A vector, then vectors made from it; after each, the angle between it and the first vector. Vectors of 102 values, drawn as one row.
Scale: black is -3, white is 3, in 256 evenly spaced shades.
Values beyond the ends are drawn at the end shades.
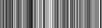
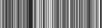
nearly parallel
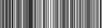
nearly parallel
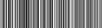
orthogonal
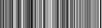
nearly parallel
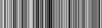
nearly opposite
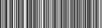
partly aligned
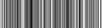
partly aligned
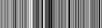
nearly opposite
